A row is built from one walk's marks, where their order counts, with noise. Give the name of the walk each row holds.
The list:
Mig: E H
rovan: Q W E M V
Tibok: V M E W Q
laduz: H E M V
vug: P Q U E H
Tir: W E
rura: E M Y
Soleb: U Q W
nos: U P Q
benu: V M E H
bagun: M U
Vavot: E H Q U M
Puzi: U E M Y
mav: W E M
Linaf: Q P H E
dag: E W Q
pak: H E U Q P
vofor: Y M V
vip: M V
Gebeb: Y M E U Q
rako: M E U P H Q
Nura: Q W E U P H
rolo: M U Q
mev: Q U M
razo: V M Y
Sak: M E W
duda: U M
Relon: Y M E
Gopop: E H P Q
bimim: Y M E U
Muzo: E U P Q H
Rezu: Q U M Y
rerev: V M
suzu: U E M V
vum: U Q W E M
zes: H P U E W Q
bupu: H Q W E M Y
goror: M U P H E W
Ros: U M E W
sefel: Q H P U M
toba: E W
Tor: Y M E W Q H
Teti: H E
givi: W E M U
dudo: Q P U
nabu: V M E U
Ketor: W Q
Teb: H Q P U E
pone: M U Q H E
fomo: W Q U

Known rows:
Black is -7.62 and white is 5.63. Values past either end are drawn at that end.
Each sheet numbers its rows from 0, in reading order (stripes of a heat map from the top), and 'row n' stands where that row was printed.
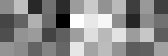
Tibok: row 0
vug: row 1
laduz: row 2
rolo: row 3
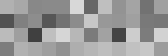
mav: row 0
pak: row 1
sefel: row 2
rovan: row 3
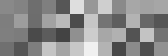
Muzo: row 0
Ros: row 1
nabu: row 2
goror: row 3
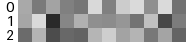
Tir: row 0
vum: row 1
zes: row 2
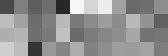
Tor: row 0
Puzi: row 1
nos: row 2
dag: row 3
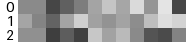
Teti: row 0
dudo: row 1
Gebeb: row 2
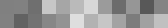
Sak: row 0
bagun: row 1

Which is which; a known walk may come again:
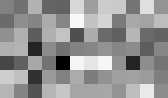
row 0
givi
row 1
Nura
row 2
Soleb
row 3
rerev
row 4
vug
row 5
dag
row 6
Linaf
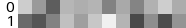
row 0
Rezu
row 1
goror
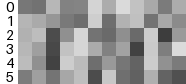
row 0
vip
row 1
Ketor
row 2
duda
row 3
sefel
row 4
toba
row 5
Ros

